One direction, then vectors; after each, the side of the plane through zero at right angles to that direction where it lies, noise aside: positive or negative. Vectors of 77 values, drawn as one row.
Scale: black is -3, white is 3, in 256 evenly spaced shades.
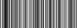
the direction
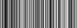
positive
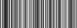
positive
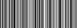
positive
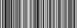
positive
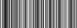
positive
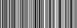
positive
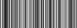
positive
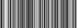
negative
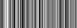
negative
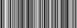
negative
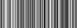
negative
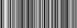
negative
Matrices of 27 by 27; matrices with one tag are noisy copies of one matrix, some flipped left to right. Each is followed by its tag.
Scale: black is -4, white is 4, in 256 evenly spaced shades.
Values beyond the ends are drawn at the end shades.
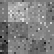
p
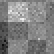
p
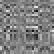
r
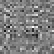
r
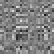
r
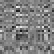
r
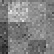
p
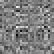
r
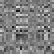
r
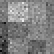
p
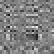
r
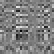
r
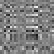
r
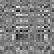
r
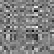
r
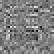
r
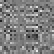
r
